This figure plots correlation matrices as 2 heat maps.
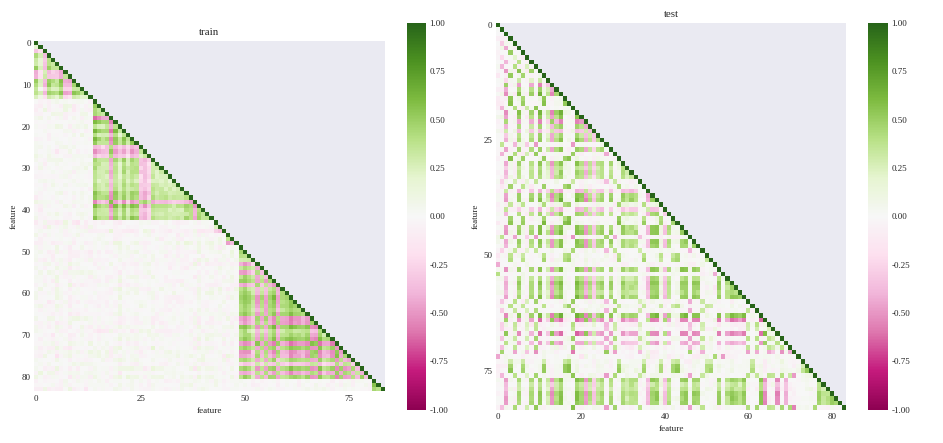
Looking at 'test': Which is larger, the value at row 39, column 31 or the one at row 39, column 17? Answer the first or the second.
the second
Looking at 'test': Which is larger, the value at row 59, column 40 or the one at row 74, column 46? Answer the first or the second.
the second
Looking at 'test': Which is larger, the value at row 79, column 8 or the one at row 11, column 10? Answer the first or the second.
the first
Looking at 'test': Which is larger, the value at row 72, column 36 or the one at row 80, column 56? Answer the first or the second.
the second
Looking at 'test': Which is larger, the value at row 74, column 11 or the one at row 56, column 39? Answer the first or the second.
the first
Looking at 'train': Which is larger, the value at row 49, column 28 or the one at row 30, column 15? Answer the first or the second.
the second
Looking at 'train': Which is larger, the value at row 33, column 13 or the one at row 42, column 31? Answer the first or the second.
the second
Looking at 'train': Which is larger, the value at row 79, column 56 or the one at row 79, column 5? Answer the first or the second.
the second
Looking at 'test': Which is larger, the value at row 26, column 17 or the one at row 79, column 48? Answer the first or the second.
the second
